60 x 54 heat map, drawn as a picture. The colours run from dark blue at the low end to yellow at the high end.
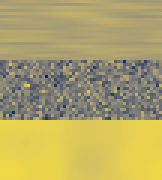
The table splits into 3 rows of 1 panel. Panel 1,1: high, streaked across, faint in contrast. Panel 2,1: middling, fine-grained, strong in contrast. Panel 3,1: very high, smooth, faint in contrast.
